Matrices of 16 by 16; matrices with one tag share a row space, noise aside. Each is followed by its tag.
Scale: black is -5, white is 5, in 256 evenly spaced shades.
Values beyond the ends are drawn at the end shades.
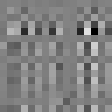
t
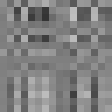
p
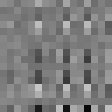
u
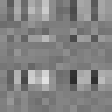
p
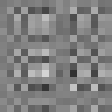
p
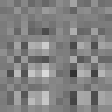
p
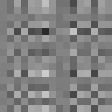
p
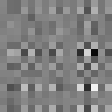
t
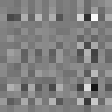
t
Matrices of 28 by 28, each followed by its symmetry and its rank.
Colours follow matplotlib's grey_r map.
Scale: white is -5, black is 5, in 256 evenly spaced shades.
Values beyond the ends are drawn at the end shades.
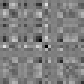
symmetric, rank three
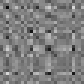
symmetric, rank three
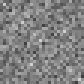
symmetric, full rank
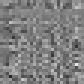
neither, rank five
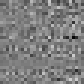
neither, rank five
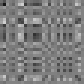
symmetric, rank two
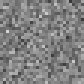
neither, full rank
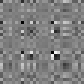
symmetric, rank two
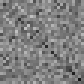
symmetric, full rank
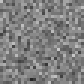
neither, full rank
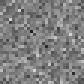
symmetric, full rank
